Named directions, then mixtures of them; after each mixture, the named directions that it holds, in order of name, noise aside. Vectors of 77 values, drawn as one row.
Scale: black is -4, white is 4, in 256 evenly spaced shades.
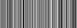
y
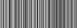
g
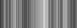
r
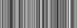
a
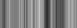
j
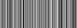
y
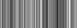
a, j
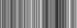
a, j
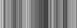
r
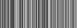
a, g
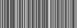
a, g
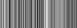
g, j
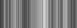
r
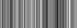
a, j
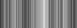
r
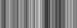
j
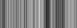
j
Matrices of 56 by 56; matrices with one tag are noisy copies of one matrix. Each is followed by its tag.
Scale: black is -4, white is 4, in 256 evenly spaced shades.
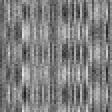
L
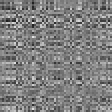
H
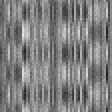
L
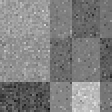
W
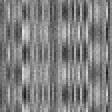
L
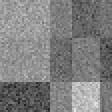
W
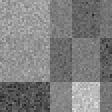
W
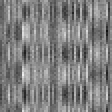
L
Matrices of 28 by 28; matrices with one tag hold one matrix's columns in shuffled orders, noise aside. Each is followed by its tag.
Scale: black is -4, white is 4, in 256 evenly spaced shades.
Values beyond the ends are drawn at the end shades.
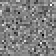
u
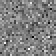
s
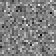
u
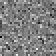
s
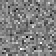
s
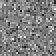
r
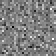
r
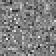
r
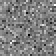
u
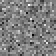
u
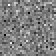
u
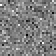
u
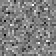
u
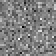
r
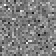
u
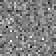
r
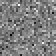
u
